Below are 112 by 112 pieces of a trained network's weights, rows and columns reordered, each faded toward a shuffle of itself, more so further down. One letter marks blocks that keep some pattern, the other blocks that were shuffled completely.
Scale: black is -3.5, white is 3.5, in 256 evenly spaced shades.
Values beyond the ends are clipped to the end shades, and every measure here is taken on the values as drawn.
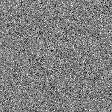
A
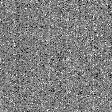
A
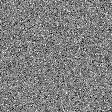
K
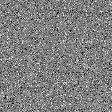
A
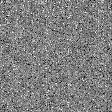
A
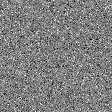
K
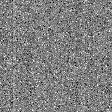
A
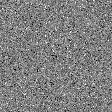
K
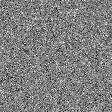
K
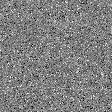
K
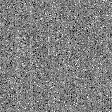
A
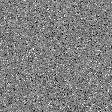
K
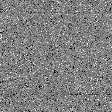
A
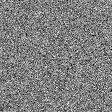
K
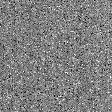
A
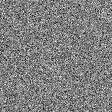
K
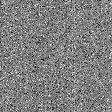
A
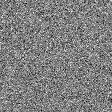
K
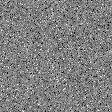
K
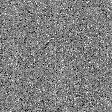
A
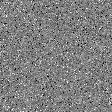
K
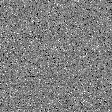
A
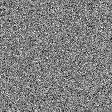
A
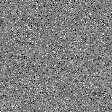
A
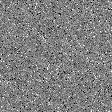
K
